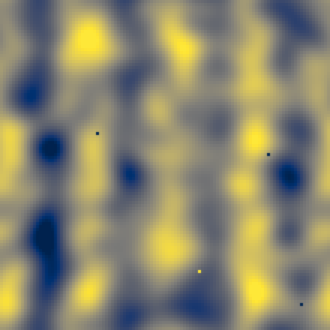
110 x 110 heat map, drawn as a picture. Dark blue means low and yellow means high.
Histogram: bell-shaped. Stripes: upright, repeating 4 times. Seam: none. Lone odd cells: 4, 1 higher and 3 lower than their neighbours.
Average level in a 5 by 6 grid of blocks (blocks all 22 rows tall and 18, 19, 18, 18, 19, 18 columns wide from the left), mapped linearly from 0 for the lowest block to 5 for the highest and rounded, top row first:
152431
132343
331341
023342
231042
